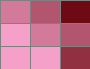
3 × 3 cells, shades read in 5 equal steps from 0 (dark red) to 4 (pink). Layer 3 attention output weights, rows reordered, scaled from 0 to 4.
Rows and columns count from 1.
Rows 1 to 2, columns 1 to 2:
3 2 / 4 3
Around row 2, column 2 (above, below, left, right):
2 4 4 2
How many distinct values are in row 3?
2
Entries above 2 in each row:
1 2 2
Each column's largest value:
4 4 2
